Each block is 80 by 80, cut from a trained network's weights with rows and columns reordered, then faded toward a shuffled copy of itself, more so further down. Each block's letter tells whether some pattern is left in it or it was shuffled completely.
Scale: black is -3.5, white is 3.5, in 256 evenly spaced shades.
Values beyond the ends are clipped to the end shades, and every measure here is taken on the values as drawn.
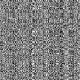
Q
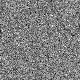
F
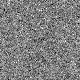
F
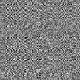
Q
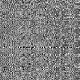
Q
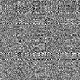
Q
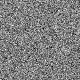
F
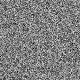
F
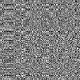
Q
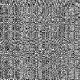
Q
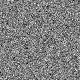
F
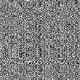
Q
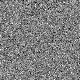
F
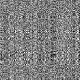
Q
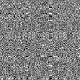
Q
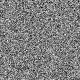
F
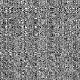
Q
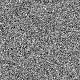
F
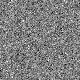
F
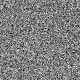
F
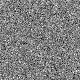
F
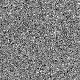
F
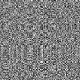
Q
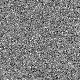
F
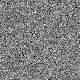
F
